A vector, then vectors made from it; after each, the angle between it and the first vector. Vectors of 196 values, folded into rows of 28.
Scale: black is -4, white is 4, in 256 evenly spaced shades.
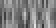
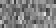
orthogonal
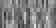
nearly parallel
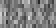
partly opposed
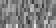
partly aligned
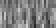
nearly opposite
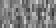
partly aligned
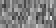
orthogonal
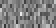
orthogonal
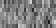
partly opposed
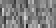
partly aligned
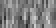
nearly parallel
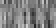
nearly opposite
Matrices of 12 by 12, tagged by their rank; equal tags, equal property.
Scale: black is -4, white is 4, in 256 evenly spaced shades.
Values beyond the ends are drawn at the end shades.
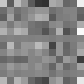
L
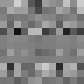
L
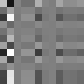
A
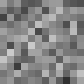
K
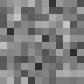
K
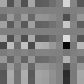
A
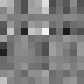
L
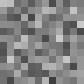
K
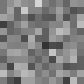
K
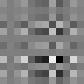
A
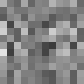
L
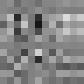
L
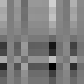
A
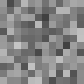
K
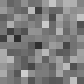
K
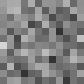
K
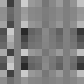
A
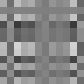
A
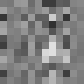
L
